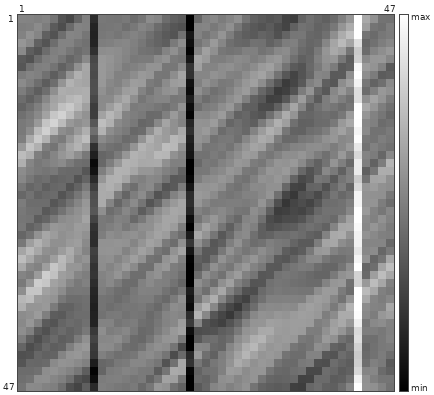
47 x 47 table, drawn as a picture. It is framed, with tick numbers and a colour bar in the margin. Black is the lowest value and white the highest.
Slope: none. Histogram: heavy tails on both sides. Average level on the scale: 50%. Odd lines: columns 10, 22 and 43.
